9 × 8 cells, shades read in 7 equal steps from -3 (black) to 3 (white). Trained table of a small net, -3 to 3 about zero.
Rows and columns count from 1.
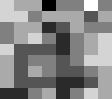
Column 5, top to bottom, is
0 1 -1 -2 -2 -1 -1 -2 -2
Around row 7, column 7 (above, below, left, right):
2 -1 -1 1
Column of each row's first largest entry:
7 1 2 3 1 7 1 1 7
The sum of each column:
7 -1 3 -5 -10 -1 7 10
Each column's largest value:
2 2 2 1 1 1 3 2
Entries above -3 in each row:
7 8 8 8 8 8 8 8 8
